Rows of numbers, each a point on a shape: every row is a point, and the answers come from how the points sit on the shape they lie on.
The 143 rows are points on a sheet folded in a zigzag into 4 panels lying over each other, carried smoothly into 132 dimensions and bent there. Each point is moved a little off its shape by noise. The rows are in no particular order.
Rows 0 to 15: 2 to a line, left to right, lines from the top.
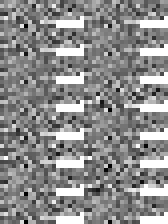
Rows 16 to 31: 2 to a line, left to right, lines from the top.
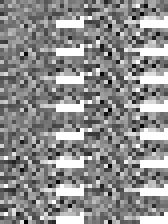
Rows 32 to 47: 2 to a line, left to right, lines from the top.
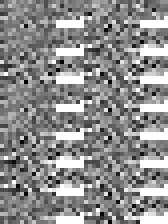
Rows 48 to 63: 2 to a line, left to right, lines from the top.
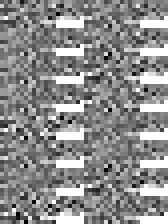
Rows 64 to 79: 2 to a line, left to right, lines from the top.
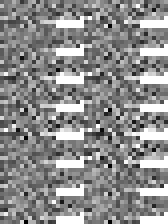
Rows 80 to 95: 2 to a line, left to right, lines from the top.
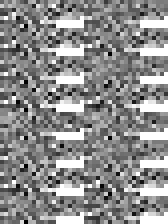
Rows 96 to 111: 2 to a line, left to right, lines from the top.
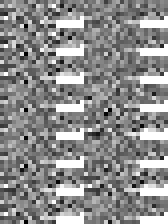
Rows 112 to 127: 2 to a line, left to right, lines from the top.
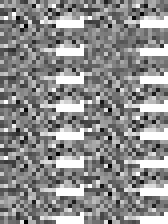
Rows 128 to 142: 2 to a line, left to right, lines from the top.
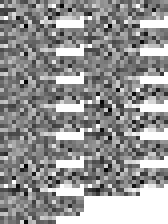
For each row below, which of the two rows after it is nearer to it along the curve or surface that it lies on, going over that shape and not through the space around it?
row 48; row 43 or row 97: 43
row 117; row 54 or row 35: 35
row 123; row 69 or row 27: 27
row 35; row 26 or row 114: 114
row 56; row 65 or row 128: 65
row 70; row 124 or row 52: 52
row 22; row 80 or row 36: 36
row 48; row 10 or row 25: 25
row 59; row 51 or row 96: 51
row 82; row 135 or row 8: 8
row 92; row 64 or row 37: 37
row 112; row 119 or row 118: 119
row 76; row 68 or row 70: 68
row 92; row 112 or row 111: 112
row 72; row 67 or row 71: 71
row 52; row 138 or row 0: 138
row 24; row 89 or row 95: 95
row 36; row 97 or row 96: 97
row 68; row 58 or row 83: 58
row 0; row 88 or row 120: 88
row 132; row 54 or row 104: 54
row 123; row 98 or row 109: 98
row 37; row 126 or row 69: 126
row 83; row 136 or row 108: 136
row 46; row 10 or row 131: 131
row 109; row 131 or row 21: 131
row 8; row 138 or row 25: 138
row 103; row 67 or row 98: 98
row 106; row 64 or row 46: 64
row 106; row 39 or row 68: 39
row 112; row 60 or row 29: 29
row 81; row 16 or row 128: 16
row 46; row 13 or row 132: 13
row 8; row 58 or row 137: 137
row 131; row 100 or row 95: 95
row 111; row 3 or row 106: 106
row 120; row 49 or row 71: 71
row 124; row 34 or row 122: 122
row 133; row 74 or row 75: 74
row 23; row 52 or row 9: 52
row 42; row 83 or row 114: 114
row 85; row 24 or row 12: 12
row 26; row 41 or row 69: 69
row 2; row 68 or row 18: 18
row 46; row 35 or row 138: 35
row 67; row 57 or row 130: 57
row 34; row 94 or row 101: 101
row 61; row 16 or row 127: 16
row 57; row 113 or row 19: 113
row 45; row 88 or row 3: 88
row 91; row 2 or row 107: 107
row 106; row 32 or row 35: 32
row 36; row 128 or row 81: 81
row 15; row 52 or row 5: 52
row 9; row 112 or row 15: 15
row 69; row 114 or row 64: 64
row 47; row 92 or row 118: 92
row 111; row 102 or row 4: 102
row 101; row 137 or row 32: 32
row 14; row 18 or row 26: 18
